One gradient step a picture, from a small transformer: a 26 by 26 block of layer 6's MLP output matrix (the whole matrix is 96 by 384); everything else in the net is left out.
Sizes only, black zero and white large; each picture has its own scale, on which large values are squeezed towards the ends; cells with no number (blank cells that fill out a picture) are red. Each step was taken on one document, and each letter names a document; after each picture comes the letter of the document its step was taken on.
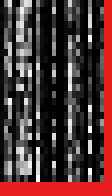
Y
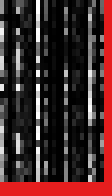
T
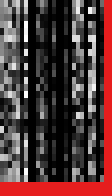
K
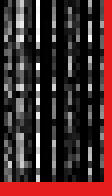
Y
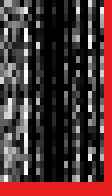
K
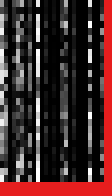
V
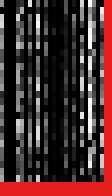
T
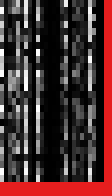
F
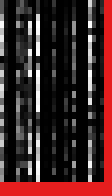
T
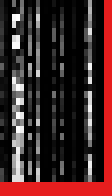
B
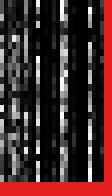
F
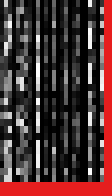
Y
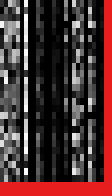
K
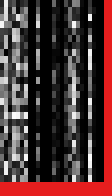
B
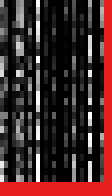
T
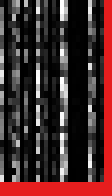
F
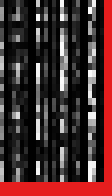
F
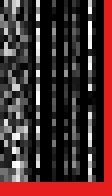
B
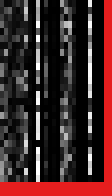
V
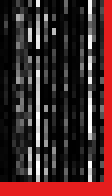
T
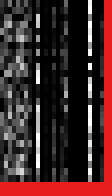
V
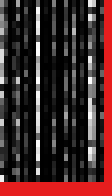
T
